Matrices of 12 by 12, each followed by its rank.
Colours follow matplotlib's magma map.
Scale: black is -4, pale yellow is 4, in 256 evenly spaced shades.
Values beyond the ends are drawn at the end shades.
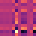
one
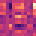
two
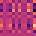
one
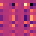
one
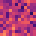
full rank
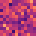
full rank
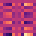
one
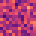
full rank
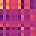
one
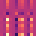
one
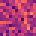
full rank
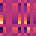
one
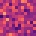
full rank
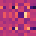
two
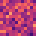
full rank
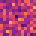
full rank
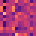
two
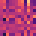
two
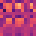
two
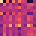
two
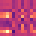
two
